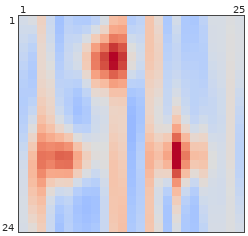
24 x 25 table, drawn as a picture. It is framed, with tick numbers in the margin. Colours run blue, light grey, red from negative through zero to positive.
The halves do not mirror each other. The top middle is the ninth with the highest average. Three bumps rise from the field. Streaks run downward. The top right is the smoothest part. The values are skewed, with a long tail toward high values.
